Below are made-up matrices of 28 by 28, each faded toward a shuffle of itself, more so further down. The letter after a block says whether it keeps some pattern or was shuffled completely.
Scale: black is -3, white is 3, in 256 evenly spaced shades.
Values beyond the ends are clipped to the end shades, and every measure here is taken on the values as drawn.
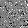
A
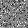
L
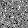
L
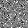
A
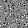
L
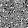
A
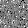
A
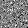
L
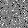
A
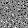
L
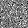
L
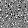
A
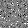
L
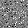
A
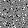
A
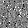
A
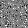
L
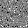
A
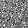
L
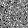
L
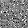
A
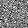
L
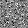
L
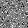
L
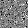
A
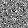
L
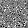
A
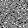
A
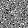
L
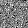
A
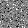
L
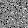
L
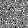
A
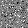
L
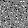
L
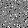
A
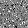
L
